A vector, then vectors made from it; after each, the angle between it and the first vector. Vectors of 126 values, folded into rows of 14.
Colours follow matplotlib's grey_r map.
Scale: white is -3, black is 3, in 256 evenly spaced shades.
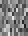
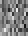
nearly parallel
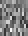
partly opposed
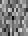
nearly opposite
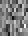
nearly opposite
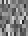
partly aligned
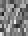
orthogonal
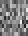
orthogonal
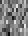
nearly opposite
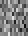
nearly parallel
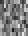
orthogonal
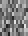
nearly opposite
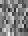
nearly parallel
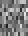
orthogonal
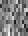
nearly parallel
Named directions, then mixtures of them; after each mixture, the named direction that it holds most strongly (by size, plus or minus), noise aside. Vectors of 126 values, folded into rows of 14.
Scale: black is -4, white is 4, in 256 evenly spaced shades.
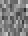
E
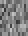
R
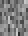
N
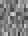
E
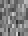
N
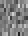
R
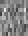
R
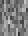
N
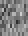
R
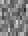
E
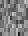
N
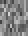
R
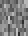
N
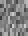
R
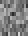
R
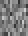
E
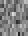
R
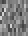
R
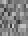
R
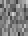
R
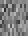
R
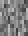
N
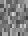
R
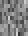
N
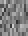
R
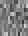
E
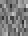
E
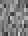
E
